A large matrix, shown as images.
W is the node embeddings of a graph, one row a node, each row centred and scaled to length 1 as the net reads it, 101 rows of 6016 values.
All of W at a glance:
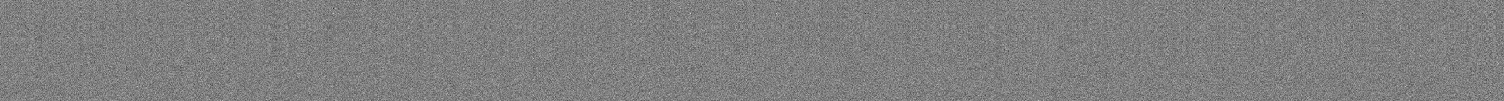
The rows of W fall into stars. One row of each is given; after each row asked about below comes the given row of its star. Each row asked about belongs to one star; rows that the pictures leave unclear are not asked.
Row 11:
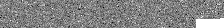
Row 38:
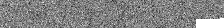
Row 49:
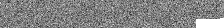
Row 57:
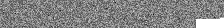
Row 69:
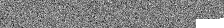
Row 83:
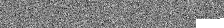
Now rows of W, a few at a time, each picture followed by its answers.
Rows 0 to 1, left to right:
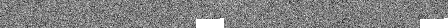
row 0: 49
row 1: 38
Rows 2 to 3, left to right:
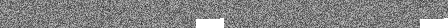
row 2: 11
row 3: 57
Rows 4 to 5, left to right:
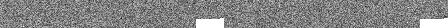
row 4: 38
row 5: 49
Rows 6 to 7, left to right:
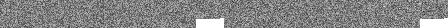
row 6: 11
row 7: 49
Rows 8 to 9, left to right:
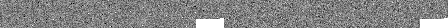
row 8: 49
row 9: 69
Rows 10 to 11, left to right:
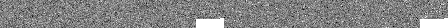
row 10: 83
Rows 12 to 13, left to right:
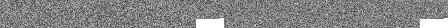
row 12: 57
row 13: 49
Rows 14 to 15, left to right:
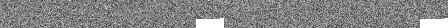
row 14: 69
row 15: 38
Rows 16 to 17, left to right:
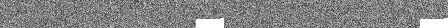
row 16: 49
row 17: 49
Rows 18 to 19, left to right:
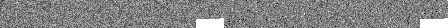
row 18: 11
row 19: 11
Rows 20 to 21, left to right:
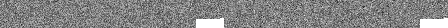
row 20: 83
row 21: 38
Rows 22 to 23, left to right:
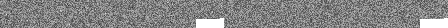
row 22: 69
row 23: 57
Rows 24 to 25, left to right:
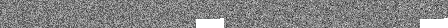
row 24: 11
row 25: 69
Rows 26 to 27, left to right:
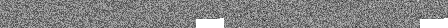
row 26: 69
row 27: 69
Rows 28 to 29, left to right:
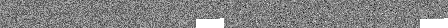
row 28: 69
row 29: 57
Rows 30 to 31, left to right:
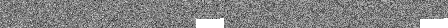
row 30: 49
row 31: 38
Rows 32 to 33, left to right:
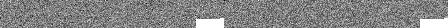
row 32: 83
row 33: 11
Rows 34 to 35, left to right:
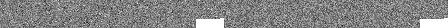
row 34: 57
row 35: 69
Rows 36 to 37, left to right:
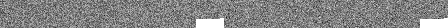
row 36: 57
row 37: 69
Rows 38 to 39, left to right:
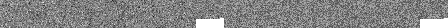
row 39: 38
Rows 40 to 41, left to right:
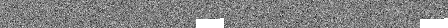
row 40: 69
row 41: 83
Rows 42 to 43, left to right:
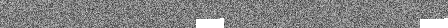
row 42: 38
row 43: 83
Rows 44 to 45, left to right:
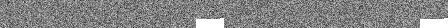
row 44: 49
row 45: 49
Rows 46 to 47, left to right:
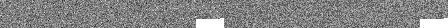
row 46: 83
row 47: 69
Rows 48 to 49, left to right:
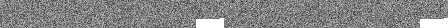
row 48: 38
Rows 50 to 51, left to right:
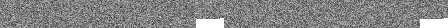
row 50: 49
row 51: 69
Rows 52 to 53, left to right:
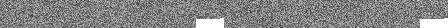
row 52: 83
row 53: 49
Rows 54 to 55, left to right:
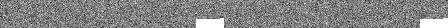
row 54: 49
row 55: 38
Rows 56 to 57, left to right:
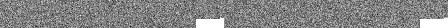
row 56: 38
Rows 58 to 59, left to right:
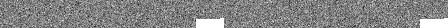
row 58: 83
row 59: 38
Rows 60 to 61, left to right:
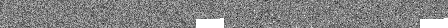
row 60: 11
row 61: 38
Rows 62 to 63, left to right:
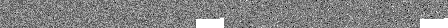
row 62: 57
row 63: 11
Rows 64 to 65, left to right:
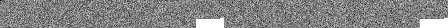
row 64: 11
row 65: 49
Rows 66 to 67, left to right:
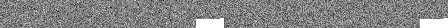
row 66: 83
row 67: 69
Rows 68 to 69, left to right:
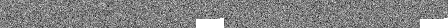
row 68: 69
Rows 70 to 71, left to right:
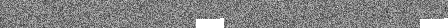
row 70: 83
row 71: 57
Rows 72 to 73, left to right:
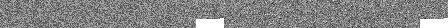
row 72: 49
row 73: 38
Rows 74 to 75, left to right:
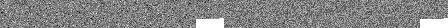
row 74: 57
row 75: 69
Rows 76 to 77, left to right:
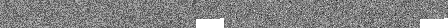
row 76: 38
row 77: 38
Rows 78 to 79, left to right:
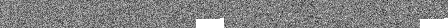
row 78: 11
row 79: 83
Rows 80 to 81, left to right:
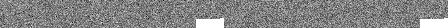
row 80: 83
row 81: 11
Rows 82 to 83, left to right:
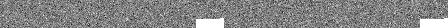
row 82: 57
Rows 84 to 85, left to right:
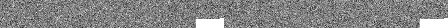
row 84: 69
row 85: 49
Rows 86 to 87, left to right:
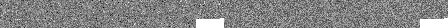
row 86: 11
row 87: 69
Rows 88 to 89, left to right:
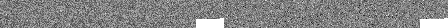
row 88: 69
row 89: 57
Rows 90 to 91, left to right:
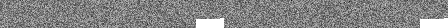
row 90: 83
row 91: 57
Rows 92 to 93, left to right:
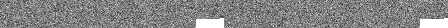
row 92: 49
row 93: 49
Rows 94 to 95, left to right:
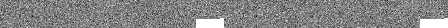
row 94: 83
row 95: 83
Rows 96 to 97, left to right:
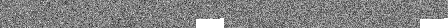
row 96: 38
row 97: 49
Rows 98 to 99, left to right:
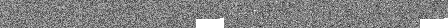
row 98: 69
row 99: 38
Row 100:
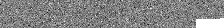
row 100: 57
